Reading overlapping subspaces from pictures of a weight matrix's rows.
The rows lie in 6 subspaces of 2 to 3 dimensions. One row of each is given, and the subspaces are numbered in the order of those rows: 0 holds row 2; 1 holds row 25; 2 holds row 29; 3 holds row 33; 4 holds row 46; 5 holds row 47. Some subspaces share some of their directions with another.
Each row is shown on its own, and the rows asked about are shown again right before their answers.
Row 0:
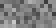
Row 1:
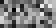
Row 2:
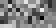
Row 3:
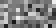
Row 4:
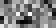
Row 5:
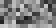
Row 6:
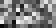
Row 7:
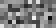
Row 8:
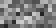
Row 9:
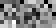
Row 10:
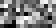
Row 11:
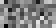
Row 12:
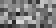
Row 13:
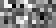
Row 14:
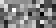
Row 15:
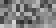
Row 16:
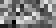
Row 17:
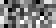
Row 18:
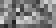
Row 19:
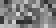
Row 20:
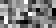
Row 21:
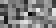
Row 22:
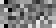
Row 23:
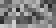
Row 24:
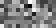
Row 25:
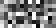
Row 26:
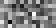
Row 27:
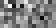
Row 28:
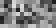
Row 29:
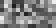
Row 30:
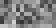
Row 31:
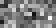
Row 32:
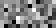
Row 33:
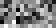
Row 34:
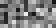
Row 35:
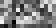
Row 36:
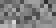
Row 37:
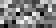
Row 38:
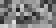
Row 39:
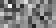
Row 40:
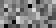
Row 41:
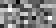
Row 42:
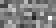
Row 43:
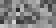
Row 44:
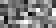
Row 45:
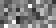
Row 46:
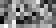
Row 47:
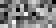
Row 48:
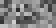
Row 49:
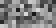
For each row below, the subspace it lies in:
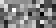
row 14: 0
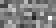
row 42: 1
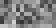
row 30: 5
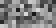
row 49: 3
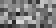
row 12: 1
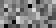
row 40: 3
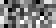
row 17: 4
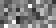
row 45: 3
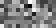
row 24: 3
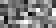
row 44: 5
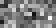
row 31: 1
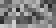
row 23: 0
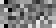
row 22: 4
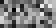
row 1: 0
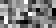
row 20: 5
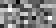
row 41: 1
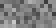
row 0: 2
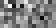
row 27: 0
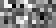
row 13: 0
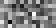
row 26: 1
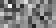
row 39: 0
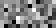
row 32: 3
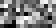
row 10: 1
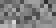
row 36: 2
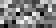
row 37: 0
